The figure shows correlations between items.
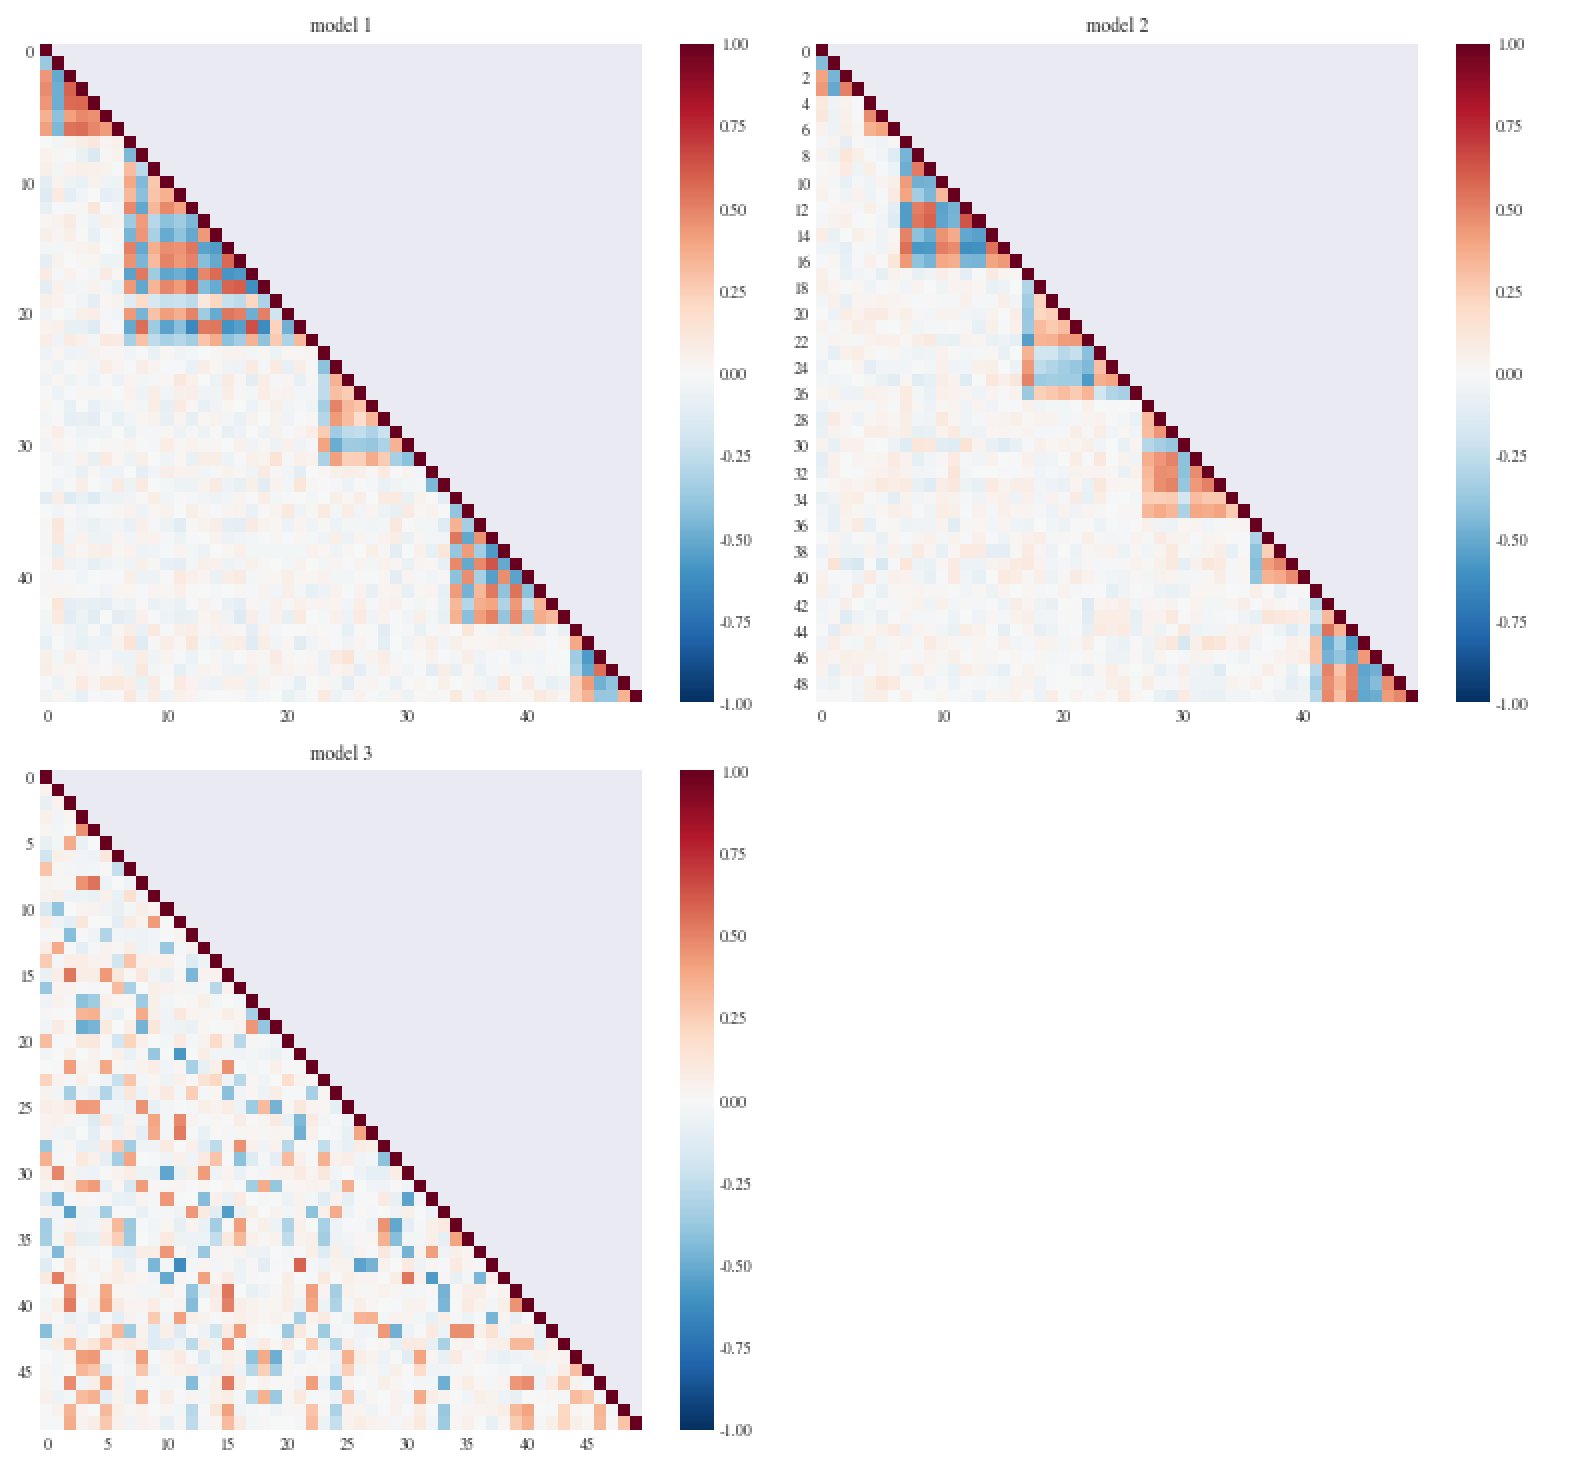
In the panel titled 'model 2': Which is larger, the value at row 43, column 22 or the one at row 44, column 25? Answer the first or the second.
the second
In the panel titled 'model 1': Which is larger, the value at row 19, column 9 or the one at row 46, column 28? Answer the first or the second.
the second
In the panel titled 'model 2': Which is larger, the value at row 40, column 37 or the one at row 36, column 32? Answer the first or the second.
the first
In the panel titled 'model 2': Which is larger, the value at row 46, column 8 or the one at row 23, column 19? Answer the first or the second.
the first
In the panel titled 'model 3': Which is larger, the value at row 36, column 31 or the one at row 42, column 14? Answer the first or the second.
the first
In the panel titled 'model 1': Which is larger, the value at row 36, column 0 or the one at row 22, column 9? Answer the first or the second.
the first
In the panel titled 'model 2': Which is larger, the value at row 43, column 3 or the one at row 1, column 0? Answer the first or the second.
the first
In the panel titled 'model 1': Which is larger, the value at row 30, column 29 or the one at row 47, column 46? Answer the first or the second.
the second
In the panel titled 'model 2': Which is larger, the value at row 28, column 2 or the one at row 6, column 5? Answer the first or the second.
the second
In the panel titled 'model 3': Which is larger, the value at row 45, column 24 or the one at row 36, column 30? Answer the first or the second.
the first
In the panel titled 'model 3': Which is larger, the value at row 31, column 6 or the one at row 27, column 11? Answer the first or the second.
the second
